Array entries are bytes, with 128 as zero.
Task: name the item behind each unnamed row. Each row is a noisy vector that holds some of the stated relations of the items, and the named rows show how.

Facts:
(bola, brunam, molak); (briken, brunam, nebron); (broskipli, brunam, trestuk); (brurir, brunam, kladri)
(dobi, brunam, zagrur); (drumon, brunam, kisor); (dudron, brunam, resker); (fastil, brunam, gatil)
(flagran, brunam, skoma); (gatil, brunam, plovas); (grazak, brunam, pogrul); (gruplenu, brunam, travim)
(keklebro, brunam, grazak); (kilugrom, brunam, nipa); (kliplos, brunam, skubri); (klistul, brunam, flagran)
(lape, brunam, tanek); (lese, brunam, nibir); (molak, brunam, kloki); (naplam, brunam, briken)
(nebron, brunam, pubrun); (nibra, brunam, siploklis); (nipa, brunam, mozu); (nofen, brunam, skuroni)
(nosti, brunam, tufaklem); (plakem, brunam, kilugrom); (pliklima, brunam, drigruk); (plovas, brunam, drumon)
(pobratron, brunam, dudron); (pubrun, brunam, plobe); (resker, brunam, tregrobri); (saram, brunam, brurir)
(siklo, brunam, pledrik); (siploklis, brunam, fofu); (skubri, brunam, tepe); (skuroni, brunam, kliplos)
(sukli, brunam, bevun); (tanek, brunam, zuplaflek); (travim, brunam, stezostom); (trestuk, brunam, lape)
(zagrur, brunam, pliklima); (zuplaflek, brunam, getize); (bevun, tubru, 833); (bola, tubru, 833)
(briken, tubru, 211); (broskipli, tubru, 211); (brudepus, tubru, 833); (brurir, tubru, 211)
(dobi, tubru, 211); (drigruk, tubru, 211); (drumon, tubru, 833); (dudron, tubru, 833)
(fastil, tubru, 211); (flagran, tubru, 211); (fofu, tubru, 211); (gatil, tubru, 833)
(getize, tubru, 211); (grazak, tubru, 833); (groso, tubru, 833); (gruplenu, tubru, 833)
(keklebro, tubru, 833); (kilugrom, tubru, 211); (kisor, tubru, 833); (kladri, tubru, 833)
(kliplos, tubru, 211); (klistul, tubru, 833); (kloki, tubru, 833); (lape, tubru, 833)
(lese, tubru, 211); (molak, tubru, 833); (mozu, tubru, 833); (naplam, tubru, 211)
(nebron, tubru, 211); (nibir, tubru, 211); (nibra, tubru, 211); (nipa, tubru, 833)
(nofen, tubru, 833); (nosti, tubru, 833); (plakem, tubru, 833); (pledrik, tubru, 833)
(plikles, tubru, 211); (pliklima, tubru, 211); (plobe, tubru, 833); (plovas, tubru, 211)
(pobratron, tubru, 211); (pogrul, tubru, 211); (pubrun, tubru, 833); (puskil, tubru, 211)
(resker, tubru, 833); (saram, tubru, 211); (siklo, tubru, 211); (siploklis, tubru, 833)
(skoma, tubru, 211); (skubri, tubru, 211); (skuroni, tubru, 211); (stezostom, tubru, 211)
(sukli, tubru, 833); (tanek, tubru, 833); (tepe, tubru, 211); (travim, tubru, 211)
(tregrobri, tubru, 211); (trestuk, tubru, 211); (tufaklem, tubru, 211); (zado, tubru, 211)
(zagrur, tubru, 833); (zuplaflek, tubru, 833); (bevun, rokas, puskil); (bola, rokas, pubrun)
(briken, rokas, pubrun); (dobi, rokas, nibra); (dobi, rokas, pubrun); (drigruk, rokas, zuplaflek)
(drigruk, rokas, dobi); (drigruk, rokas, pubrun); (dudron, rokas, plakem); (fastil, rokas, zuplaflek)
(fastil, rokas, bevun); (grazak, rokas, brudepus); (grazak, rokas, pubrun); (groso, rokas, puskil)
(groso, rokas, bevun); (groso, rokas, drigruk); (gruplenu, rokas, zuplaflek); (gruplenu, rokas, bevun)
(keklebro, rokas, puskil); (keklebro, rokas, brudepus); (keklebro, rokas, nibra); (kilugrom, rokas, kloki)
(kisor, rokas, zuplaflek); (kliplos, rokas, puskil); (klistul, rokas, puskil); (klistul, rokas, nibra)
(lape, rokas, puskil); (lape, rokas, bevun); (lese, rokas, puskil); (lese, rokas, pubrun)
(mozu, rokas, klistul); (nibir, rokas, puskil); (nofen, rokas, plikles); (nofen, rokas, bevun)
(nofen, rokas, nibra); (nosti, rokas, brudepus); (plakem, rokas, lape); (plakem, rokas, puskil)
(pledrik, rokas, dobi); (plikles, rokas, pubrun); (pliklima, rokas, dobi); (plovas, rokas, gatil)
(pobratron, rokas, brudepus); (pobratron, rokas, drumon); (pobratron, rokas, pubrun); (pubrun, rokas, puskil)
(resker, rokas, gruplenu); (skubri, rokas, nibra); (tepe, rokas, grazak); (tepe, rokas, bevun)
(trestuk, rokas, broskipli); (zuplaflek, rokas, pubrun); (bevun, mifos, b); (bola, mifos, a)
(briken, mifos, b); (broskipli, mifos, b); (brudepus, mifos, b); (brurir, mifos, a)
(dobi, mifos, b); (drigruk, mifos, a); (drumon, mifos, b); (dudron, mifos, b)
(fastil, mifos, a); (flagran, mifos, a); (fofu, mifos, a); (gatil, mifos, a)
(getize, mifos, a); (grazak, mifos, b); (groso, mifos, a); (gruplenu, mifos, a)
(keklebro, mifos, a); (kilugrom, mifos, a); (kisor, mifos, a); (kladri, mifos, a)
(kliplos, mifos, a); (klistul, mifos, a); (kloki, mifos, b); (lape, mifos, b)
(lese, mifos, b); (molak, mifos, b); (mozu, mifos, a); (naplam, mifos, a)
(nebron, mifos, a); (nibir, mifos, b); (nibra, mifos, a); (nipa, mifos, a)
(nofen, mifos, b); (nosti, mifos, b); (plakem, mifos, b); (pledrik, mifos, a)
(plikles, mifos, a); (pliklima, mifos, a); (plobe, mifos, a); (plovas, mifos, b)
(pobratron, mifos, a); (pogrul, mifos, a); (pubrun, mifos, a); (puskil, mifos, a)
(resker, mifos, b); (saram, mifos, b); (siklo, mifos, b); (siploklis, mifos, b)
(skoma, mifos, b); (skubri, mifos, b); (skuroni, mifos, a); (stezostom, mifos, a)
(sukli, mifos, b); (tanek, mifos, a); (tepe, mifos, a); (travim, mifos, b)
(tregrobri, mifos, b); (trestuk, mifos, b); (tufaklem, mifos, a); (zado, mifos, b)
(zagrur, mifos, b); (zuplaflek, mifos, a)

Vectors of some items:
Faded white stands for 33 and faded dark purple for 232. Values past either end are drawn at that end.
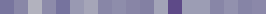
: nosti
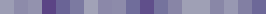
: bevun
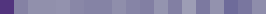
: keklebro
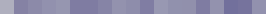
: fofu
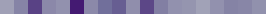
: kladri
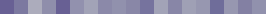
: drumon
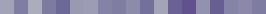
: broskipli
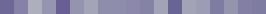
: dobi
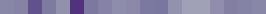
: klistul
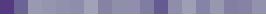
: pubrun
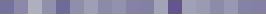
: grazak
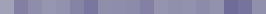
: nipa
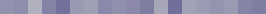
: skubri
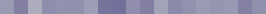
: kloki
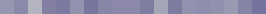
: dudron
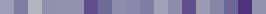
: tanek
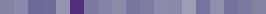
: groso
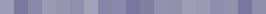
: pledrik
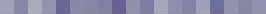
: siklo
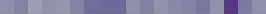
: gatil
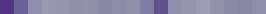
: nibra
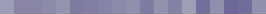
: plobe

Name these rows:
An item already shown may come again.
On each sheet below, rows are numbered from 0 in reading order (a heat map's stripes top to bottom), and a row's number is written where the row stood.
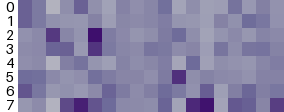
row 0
drumon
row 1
pliklima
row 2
kliplos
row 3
groso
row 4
skubri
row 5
puskil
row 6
zuplaflek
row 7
lape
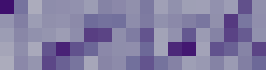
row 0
pobratron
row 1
gatil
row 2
getize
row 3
lape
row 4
bevun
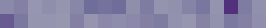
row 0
gatil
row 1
plikles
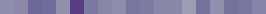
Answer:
groso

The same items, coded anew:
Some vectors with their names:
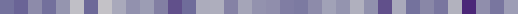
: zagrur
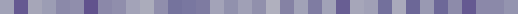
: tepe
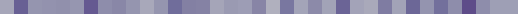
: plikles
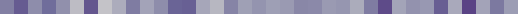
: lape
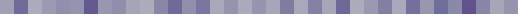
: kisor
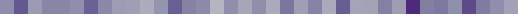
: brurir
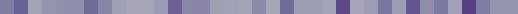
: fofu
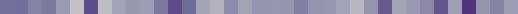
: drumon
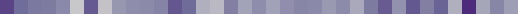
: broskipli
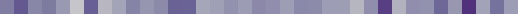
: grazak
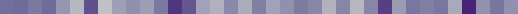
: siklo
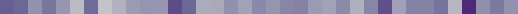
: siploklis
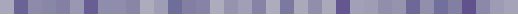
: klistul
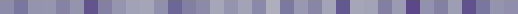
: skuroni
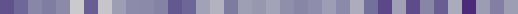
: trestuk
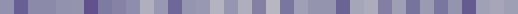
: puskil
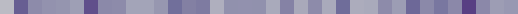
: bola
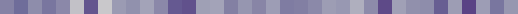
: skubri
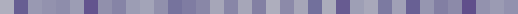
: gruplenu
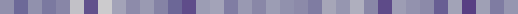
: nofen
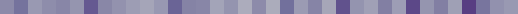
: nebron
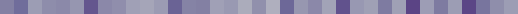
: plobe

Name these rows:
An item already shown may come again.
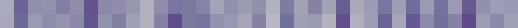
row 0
kliplos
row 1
pledrik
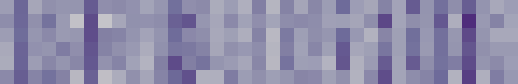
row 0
zuplaflek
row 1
briken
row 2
pubrun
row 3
kliplos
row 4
pledrik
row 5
plakem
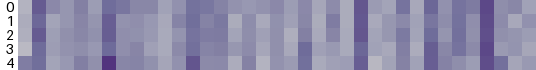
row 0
keklebro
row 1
fastil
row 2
groso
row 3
pliklima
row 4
gatil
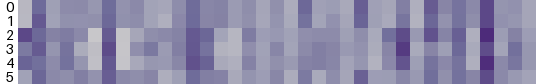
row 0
pliklima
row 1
drigruk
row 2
trestuk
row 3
bevun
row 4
zado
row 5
klistul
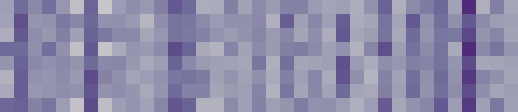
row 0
dobi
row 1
mozu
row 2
keklebro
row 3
zado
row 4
nibra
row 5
pobratron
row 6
plikles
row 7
brudepus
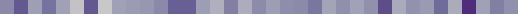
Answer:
resker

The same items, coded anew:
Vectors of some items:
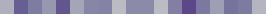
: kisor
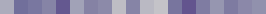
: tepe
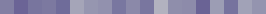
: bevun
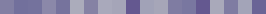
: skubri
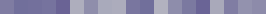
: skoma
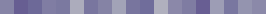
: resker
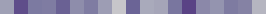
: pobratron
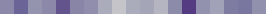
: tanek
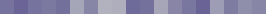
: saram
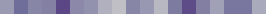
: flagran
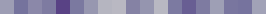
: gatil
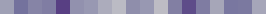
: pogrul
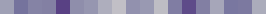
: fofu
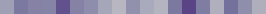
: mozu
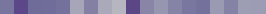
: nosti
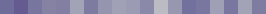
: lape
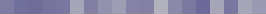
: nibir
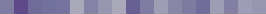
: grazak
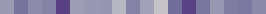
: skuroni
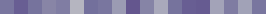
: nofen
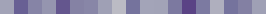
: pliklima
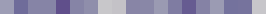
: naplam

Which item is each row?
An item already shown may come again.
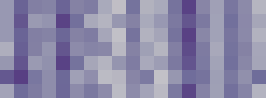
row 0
keklebro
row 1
nibra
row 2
keklebro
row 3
drigruk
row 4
nibra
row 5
broskipli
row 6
groso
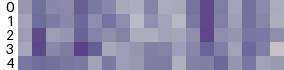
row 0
klistul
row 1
groso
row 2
zuplaflek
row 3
pubrun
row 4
plakem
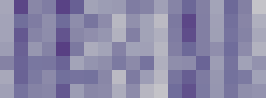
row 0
pubrun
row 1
groso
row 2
plikles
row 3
puskil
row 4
bevun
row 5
fastil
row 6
kliplos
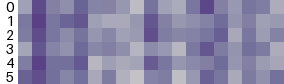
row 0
bola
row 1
brudepus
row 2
dobi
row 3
gruplenu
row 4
drumon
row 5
trestuk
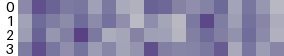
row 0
briken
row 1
groso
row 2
puskil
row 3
dobi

